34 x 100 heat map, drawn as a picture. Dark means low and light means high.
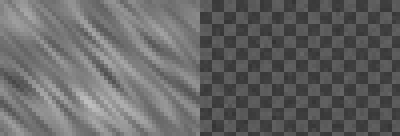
It is made of 1 by 2 panels. Panel 1,1: middling, slanting down to the right. Panel 1,2: low, checkered.
